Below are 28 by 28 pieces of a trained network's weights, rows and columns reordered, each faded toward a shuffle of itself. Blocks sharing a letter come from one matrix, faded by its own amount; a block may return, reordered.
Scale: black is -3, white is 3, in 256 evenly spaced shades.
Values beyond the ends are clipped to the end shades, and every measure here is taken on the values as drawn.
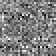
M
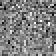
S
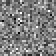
S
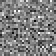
M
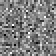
S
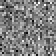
S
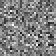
M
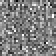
S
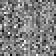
S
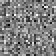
M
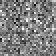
S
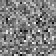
M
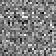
M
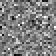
M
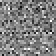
M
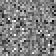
S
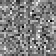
S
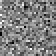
M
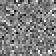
M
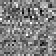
M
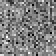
S
